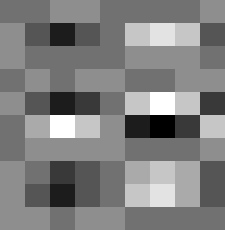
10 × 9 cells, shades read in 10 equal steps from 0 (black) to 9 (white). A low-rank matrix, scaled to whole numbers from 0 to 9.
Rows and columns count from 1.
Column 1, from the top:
4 5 5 4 5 4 4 5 5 5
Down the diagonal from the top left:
4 3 4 5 4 1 4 6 3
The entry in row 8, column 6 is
6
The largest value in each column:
5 6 9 7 5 7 9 7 7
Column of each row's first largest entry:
3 7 1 2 7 3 2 7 7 1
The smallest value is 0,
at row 6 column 7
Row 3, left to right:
5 4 4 4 4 5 5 5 4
